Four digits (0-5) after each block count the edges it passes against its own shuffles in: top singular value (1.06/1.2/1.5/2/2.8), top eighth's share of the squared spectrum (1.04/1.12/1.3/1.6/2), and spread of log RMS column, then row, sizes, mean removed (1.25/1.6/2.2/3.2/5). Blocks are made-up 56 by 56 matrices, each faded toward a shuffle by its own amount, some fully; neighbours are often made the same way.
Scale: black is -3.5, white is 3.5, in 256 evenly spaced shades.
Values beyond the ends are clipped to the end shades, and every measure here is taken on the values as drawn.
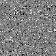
2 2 0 2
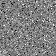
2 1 0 0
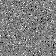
0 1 0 0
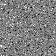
0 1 0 0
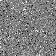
2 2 0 0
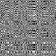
4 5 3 3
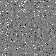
1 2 1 0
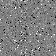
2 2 0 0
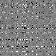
2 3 2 3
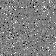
1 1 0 1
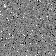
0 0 0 0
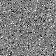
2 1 0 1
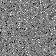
0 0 0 0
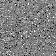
2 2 0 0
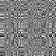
5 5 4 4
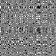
4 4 2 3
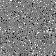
2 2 0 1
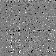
2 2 2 1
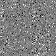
1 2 1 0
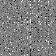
2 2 2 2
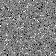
0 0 0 0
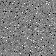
0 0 0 0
